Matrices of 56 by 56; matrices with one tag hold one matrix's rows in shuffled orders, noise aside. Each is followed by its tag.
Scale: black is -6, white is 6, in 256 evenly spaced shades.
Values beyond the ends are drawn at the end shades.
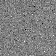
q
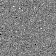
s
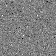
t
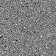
s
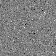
q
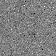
q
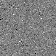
s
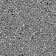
t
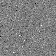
s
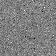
q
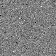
s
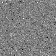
t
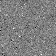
s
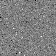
s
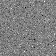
q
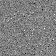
q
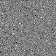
s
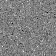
t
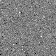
s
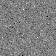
t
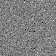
q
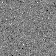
t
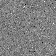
q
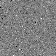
s
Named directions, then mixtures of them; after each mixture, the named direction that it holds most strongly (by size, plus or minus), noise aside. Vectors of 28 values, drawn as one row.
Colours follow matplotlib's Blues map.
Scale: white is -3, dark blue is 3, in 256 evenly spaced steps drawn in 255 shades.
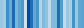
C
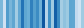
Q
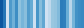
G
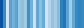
G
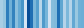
C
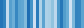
G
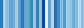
Q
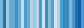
Q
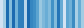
C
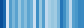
G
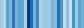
C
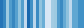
G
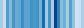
Q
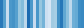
G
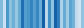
Q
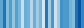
Q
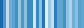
G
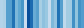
C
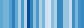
C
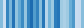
Q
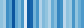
C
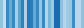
Q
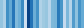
C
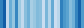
Q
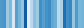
C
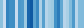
C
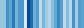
C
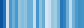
G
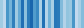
Q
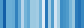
Q
